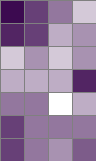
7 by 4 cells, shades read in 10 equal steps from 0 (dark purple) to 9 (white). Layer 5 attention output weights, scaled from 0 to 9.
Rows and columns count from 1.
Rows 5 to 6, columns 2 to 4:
4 9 6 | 4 4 4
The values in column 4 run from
1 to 7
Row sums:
13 14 24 19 23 14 14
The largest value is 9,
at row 5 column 3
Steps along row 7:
up up down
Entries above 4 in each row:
1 2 4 3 2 0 1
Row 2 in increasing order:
1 2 5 6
